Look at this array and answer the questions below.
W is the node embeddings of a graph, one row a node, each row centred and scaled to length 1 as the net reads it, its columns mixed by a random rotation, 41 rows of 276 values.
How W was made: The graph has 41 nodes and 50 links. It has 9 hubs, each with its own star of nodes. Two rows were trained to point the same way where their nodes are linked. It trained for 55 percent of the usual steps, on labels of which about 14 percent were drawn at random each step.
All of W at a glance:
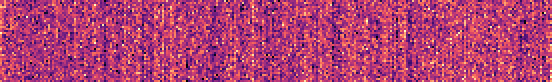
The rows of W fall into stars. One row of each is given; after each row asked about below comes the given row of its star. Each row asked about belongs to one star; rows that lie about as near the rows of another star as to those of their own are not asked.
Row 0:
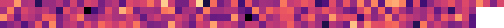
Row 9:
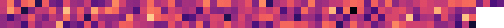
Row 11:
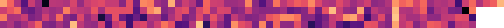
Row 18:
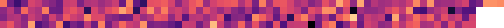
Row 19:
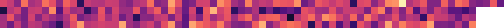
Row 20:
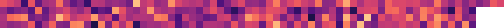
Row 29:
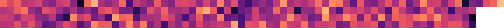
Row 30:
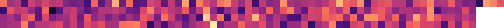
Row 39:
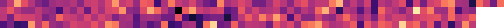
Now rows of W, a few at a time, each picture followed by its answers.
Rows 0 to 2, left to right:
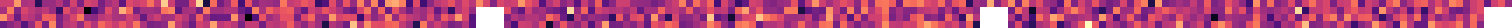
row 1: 9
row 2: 19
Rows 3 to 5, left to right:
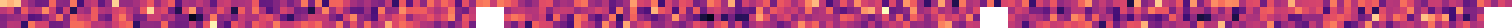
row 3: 39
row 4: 20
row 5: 30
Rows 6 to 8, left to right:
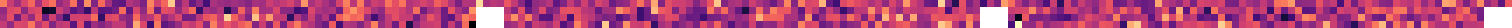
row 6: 0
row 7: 20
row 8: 0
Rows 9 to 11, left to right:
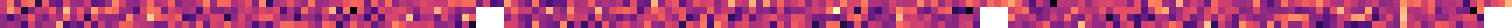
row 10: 18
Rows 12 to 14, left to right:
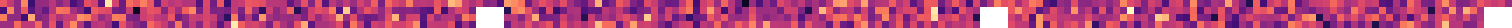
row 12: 9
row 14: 19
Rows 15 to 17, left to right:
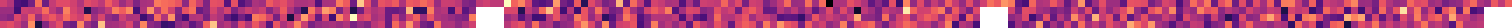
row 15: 18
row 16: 39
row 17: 18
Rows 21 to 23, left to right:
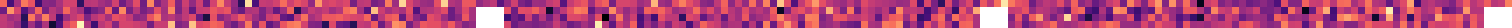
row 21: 19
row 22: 11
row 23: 11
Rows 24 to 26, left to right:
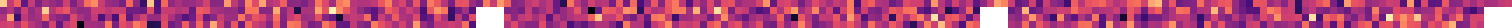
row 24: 29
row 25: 18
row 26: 20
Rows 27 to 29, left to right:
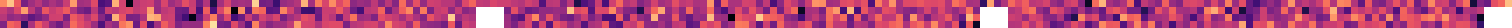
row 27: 39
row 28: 9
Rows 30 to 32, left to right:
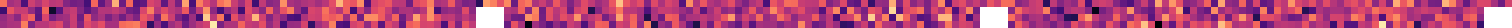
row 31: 29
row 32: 0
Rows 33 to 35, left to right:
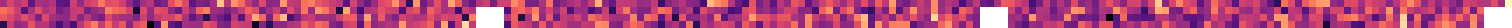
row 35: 11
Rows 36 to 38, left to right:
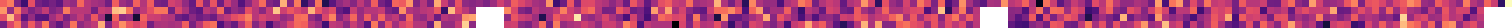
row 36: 20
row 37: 20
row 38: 11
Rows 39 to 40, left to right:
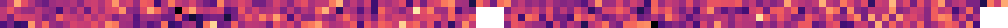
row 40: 29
